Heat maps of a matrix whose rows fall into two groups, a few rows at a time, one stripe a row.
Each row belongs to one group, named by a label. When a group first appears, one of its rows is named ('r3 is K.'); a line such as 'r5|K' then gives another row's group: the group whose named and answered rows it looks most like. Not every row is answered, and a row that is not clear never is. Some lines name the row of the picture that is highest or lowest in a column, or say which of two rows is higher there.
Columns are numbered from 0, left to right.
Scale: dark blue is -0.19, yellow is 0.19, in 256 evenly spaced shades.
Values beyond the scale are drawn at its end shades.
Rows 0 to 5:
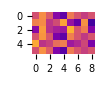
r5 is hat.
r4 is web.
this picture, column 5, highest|2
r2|hat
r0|hat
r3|hat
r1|web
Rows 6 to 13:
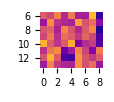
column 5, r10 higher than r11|No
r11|hat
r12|hat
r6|web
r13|hat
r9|web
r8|web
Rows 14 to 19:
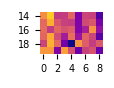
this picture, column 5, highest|18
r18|hat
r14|web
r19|web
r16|web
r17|web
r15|web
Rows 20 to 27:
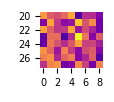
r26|web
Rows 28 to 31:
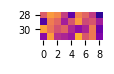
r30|web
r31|hat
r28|hat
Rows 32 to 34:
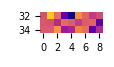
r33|web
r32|hat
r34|hat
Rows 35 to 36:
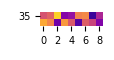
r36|web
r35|hat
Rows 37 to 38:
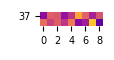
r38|web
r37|hat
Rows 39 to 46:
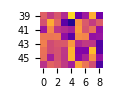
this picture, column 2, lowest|41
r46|hat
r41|hat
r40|hat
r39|web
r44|web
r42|hat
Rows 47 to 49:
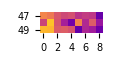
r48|hat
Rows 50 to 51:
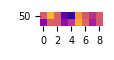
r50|hat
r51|hat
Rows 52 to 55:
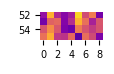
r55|web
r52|hat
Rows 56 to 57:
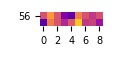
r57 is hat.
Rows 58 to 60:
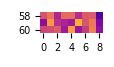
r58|web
